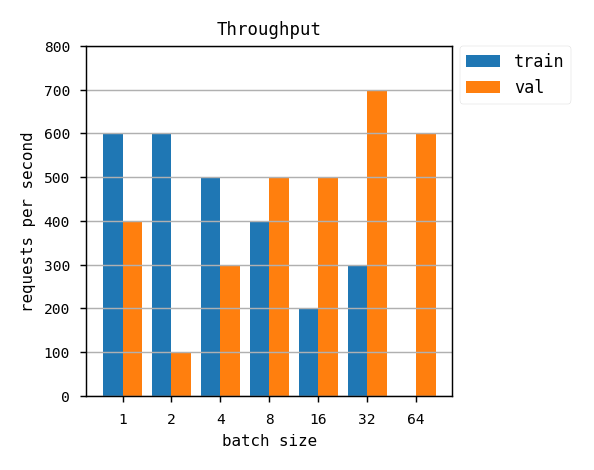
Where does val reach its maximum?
32
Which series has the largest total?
val
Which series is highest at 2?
train
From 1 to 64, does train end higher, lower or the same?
lower
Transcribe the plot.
Title: Throughput
x-axis: batch size, ticks 1 2 4 8 16 32 64
y-axis: requests per second, ticks 0 100 200 300 400 500 600 700 800
Legend: train, val
Values:
train: 600 600 500 400 200 300 0
val: 400 100 300 500 500 700 600
